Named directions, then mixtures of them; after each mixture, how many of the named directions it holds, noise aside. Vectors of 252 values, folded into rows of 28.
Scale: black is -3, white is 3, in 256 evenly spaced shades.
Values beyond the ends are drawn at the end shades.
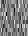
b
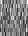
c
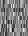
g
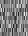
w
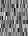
two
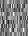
two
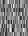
one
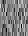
three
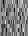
two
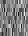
three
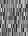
one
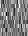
one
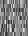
one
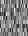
two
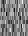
two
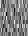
one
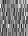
three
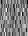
two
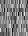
three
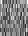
one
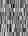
one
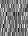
three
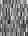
one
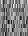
two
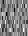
three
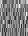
three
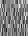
three
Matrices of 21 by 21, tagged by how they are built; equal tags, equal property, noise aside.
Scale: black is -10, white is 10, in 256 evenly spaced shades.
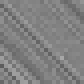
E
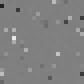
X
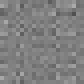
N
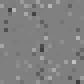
X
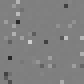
X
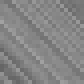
E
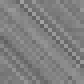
E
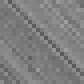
E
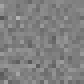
N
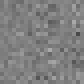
N
